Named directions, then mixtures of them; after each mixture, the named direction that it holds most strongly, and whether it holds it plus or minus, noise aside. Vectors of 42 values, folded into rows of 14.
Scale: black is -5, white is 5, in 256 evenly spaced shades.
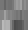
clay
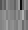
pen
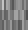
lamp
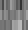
lamp, minus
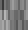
lamp, minus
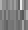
pen, minus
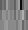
pen, plus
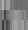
clay, minus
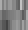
pen, minus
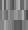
lamp, plus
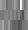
pen, minus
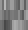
clay, minus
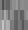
clay, plus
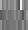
pen, minus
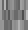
lamp, minus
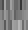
lamp, minus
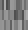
lamp, minus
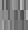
lamp, minus
